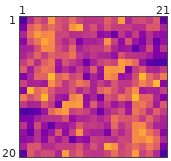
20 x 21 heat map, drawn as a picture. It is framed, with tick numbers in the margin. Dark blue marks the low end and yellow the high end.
No seam splits the table. The values follow a bell shape. There is no overall slope. It looks the same turned upside down.
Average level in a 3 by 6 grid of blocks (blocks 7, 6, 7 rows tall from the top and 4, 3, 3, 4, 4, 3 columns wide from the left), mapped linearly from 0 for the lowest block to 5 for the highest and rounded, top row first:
453220 / 444343 / 032353
